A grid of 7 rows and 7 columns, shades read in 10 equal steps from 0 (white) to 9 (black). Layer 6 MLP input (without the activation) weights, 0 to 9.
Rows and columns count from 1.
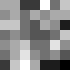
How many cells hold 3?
10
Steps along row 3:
same up up down up up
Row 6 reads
5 3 1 4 5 4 6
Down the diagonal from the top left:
3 3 5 6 5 4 9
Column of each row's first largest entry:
3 3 7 4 4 7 7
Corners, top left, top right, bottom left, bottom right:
3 2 7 9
